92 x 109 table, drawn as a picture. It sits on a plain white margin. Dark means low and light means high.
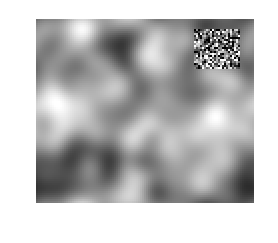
Overall the values sit about 60% of the way up the scale. Values change most from cell to cell in the top right. An odd patch, rougher than its surroundings, sits in the top right.
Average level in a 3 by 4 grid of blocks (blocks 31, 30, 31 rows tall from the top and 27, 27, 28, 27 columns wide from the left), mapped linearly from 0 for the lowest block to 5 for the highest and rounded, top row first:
3231 | 5335 | 0222
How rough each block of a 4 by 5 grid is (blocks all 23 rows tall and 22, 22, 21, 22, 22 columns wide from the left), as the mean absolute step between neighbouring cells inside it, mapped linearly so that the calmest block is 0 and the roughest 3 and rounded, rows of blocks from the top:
0 0 0 1 3 / 0 0 0 0 0 / 0 0 0 0 0 / 0 0 0 0 0
